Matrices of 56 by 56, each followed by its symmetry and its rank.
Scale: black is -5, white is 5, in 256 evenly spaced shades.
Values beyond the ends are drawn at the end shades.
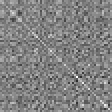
symmetric, rank five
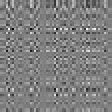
neither, rank two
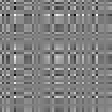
symmetric, rank one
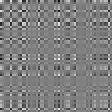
symmetric, rank one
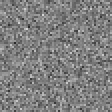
antisymmetric, full rank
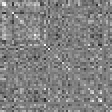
symmetric, rank five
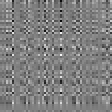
neither, rank two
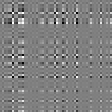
symmetric, rank one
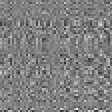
neither, rank five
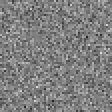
antisymmetric, full rank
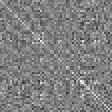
symmetric, rank five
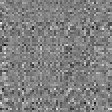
neither, rank five
